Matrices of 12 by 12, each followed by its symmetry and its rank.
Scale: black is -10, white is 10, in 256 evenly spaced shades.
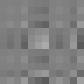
symmetric, rank one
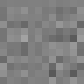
neither, rank two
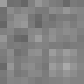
symmetric, rank two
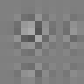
symmetric, rank one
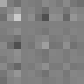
symmetric, rank two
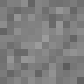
symmetric, full rank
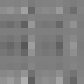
neither, rank one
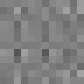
neither, rank two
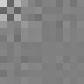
symmetric, rank two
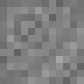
symmetric, full rank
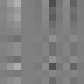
neither, rank one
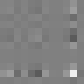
symmetric, rank one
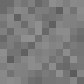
symmetric, full rank
